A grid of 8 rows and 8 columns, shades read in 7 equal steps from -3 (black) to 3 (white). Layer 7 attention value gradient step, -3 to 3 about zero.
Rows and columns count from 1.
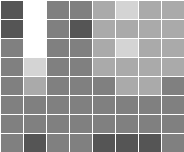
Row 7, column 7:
0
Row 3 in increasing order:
0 0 0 1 1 1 2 3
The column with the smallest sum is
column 1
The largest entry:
3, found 3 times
